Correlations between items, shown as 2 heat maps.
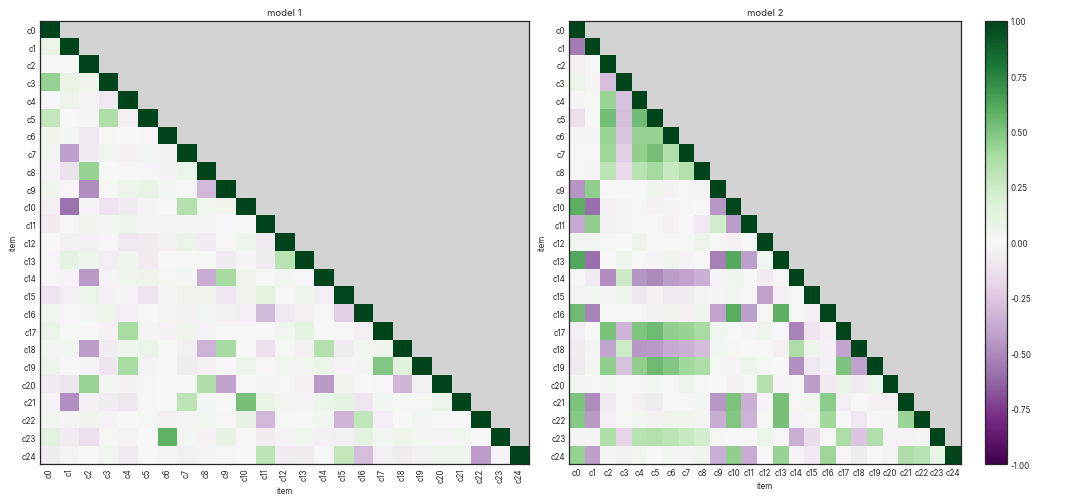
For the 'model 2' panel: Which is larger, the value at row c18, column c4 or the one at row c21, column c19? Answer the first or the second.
the second
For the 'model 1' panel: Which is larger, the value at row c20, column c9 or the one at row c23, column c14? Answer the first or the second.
the second
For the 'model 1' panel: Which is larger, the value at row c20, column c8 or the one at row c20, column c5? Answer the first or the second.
the first
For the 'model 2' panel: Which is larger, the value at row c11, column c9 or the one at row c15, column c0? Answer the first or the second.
the first
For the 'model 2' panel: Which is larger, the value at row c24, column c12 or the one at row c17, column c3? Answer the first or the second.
the first
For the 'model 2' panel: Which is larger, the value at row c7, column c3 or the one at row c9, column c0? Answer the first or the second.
the first
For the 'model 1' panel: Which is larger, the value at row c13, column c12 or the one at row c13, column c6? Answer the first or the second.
the first
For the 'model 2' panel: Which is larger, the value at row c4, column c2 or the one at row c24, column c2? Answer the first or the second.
the first
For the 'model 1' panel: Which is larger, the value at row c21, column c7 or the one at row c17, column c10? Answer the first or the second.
the first
